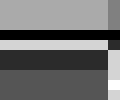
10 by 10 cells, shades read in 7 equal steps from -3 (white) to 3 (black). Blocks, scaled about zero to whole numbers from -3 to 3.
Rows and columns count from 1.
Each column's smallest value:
-2 -2 -2 -2 -2 -2 -2 -2 -2 -3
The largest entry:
3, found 10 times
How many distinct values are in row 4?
1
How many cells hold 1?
27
